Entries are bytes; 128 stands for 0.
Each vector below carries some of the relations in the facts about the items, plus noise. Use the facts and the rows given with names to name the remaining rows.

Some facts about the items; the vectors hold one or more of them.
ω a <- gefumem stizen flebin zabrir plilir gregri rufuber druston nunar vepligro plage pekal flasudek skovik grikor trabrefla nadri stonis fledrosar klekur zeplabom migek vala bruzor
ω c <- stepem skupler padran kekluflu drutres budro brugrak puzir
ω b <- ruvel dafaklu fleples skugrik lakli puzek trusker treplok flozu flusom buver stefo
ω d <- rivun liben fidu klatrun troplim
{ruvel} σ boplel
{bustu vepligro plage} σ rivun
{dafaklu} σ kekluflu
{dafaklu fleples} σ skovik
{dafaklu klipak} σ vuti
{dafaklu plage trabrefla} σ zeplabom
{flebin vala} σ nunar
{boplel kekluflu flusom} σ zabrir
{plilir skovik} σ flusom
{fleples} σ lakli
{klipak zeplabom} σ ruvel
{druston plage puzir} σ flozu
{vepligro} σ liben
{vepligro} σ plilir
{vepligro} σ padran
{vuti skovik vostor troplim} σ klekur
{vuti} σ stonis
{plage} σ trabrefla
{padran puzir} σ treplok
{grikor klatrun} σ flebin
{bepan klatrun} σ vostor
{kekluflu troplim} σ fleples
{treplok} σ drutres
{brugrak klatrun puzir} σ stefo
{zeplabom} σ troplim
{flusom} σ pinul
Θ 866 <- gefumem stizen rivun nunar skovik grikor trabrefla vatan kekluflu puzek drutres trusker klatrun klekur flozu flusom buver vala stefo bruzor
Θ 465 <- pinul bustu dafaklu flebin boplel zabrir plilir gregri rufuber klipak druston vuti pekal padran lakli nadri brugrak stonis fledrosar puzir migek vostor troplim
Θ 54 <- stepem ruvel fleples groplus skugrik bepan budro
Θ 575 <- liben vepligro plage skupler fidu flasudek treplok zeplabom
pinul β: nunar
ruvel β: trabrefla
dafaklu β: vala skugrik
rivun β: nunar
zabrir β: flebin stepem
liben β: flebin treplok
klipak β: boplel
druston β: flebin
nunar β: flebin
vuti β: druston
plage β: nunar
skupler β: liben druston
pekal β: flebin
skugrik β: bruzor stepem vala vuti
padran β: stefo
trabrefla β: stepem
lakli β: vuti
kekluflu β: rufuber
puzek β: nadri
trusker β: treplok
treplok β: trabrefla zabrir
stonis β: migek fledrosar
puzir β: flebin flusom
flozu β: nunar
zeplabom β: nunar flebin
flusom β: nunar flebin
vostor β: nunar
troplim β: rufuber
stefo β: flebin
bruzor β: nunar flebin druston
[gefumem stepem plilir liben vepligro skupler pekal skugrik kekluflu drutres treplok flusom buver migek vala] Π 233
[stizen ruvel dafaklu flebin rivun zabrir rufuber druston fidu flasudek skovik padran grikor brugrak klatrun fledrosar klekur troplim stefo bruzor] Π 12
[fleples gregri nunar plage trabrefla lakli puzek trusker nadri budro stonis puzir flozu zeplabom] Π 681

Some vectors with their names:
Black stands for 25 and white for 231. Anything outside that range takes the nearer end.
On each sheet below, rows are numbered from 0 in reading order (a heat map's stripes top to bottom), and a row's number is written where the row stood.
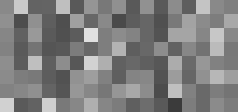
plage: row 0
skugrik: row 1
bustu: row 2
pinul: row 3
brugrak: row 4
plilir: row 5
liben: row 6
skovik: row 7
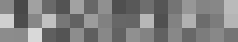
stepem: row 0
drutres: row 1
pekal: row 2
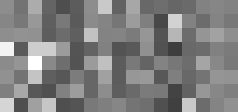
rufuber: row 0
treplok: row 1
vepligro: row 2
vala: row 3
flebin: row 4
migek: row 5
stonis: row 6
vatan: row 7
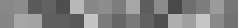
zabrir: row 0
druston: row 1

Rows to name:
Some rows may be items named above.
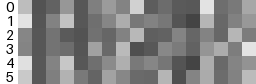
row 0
rivun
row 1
stizen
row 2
pinul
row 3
budro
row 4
stizen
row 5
drutres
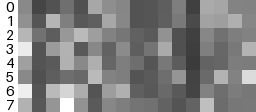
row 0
ruvel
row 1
bepan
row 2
trabrefla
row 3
gefumem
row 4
kekluflu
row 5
fleples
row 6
grikor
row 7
stefo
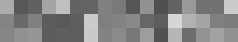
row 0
flozu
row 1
padran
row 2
vepligro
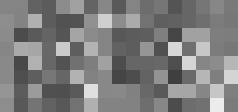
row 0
lakli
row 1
flasudek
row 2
ruvel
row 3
puzir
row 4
groplus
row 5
fleples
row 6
bustu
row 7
boplel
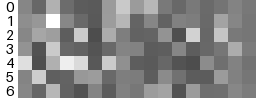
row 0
fidu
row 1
flebin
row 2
puzir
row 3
vostor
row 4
klatrun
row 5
zeplabom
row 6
skupler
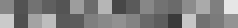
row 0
budro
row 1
vatan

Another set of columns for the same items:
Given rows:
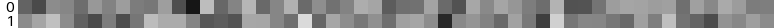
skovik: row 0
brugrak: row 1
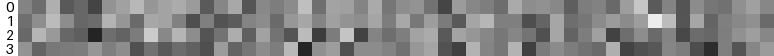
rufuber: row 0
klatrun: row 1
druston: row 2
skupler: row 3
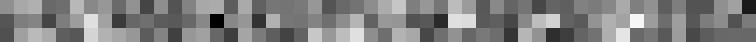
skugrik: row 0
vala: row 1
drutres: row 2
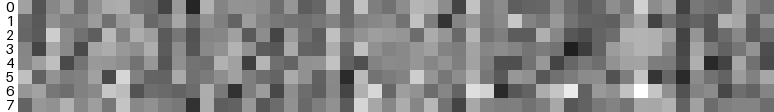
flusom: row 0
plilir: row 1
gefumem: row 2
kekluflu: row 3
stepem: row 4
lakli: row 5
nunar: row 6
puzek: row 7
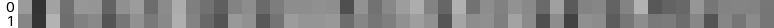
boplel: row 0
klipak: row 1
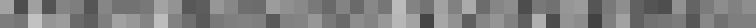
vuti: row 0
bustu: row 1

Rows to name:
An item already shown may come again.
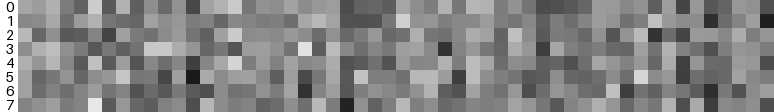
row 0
ruvel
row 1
bepan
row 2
zabrir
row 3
brugrak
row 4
ruvel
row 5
flusom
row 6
skupler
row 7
fleples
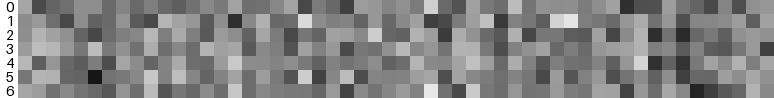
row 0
zeplabom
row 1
flebin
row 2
padran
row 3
budro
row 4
zabrir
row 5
druston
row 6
plage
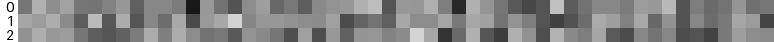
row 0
stefo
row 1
ruvel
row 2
puzir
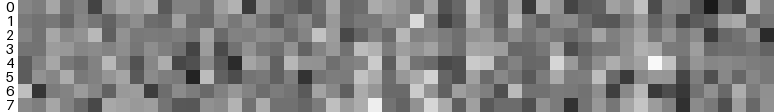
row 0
vepligro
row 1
pekal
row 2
groplus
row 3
vatan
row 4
grikor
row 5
flozu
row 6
pinul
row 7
rivun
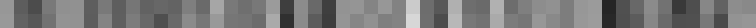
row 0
zeplabom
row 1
zeplabom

